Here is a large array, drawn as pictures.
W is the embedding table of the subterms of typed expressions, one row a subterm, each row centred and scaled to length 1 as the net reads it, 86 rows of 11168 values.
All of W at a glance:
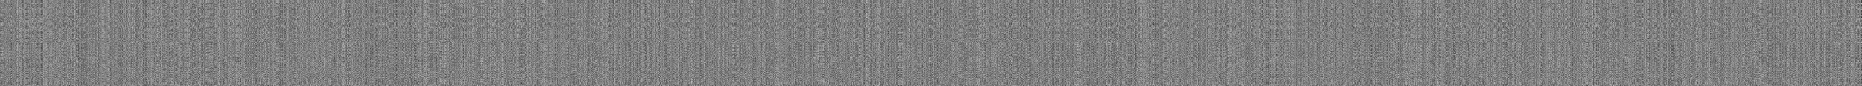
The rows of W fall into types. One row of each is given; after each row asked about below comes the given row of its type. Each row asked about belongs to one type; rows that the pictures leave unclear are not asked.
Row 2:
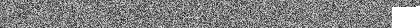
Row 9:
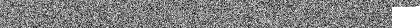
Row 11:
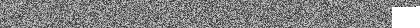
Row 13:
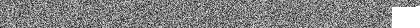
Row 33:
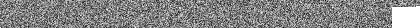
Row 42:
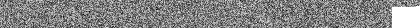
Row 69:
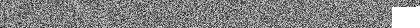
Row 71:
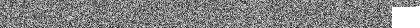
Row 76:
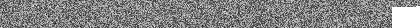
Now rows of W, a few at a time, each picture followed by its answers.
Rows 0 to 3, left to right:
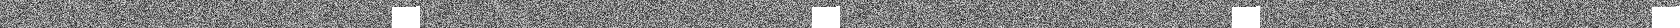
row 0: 2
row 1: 69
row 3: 42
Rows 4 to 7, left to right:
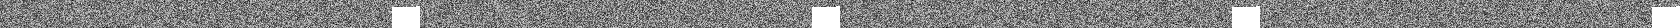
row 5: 69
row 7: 33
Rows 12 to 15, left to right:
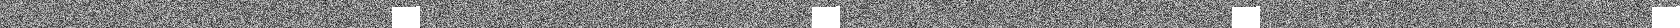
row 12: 11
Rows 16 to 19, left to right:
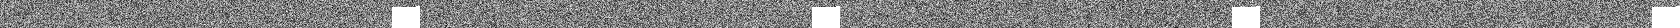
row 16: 69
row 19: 13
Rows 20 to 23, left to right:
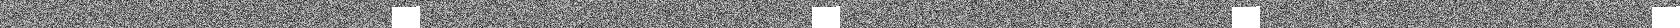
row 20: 11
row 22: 42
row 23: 33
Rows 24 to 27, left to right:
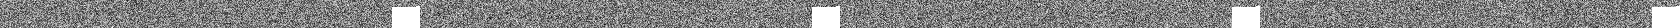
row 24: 33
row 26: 13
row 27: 42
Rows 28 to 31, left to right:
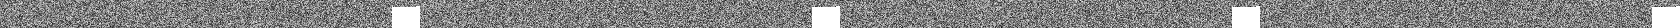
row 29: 11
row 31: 33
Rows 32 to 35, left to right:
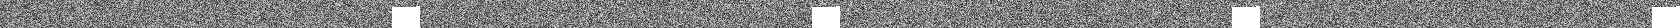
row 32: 71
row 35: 11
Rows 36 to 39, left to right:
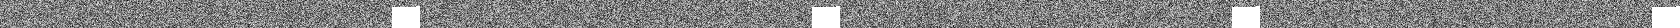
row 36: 11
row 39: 76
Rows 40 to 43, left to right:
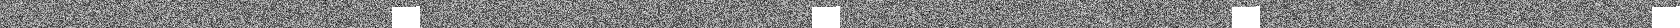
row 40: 11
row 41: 76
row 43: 71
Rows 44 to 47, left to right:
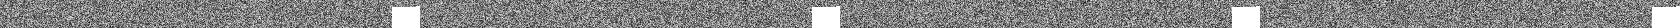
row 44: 71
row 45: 11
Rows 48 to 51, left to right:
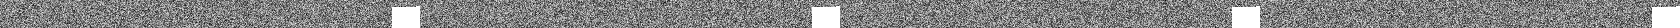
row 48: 2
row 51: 9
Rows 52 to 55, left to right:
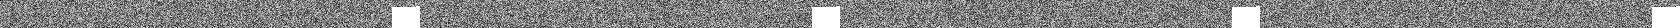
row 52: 42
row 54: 2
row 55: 33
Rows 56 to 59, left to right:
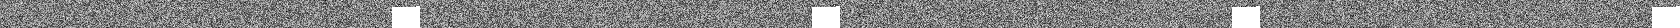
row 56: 11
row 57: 9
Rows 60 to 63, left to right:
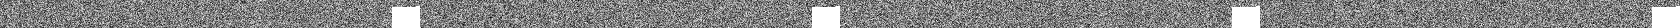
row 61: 69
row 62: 13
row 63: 69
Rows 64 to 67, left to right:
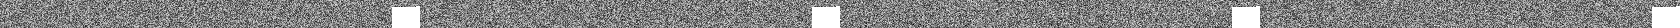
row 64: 33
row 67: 71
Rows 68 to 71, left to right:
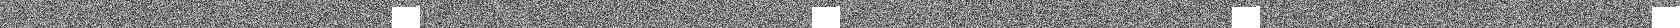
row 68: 2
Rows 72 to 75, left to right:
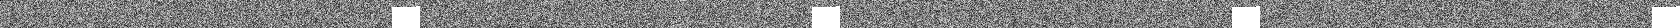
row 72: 42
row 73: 13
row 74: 76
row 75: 2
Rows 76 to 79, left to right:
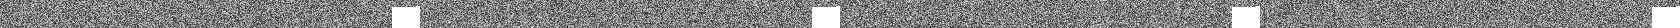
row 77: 33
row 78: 13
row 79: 69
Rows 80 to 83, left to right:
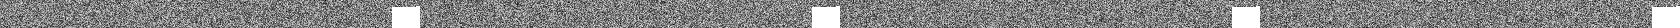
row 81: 69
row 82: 71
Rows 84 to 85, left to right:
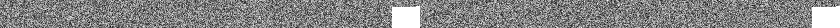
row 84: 71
